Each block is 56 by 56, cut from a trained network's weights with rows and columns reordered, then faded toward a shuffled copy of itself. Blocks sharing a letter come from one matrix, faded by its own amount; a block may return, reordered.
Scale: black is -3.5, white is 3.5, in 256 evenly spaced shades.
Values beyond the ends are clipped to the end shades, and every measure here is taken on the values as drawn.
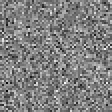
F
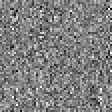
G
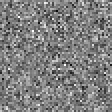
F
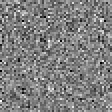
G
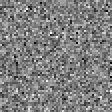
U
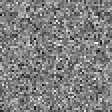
F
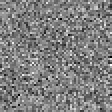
F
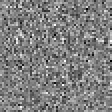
G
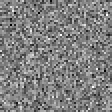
U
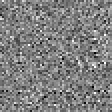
G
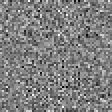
G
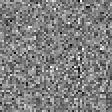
F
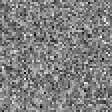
F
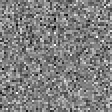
U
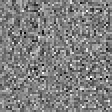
G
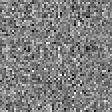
G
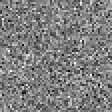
U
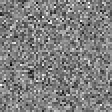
F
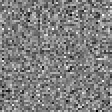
G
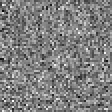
F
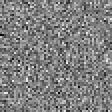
F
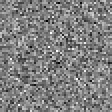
U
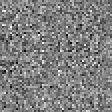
G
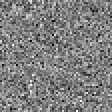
U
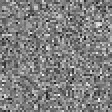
F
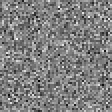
F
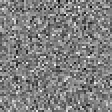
G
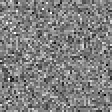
U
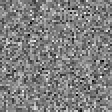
U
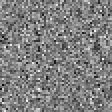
F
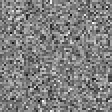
F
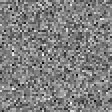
U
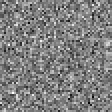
F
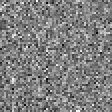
F
